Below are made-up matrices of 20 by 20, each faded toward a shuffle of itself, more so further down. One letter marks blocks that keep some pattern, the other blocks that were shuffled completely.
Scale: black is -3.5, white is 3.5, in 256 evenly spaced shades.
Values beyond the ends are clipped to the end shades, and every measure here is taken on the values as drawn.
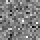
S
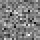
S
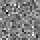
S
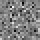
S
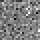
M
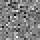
S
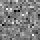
M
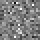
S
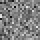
M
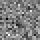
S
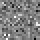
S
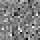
S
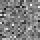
M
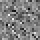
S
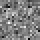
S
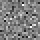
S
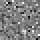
M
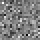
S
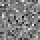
M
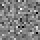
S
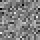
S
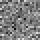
M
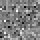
M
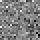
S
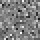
M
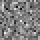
S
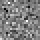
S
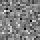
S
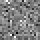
S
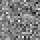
M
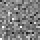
M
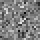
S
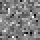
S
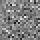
M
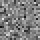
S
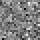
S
